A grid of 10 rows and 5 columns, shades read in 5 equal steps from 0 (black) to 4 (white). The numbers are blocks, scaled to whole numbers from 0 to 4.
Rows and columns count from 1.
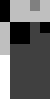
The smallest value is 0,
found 7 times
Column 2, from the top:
3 3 0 0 1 1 1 1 1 4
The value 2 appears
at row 1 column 4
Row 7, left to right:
4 1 1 1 1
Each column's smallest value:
0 0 0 1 0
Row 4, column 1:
3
